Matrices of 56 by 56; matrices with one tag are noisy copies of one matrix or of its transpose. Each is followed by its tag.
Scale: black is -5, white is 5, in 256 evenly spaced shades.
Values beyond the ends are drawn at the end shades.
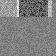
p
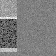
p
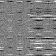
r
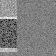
p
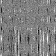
r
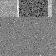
p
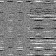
r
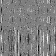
r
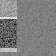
p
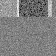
p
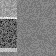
p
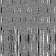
r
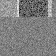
p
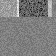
p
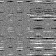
r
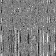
r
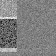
p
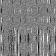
r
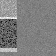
p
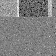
p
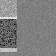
p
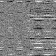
r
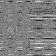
r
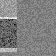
p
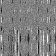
r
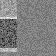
p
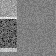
p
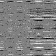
r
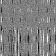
r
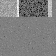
p
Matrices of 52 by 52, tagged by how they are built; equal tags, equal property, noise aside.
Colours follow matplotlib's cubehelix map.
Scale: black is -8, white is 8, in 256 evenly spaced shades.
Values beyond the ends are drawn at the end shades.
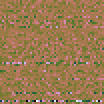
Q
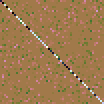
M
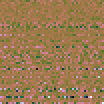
Q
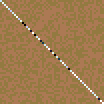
M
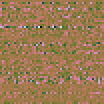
Q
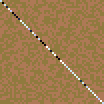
M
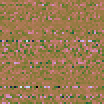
Q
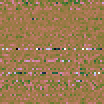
Q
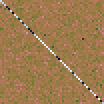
M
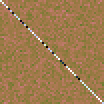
M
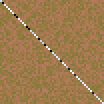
M
